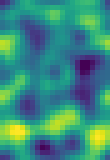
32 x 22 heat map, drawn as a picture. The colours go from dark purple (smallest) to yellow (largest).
Odd rows or columns: none. Lone odd cells: none. Grain: blotchy. Slope: none. Ninth with the lowest average: middle right. Histogram: bell-shaped.
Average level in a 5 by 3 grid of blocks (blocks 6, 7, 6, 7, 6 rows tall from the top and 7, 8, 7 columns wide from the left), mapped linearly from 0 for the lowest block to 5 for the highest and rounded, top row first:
234 | 322 | 320 | 343 | 415
